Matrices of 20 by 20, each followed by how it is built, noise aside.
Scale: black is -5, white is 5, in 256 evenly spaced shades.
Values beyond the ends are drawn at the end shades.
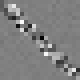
banded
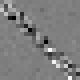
banded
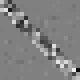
banded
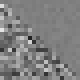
lower triangular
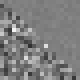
lower triangular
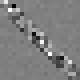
banded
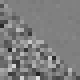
lower triangular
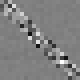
banded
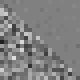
lower triangular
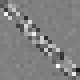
banded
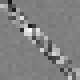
banded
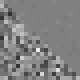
lower triangular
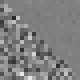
lower triangular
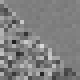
lower triangular
